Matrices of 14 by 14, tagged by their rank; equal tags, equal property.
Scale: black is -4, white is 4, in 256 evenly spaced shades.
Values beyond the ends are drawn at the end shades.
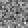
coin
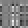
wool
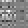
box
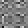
box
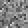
coin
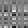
wool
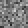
coin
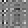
box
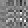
box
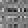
box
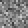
coin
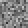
coin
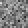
coin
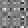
box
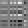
wool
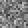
coin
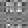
box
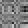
box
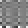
wool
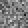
coin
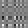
wool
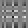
wool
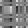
wool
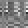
box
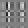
wool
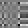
wool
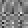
box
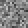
coin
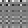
wool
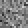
coin
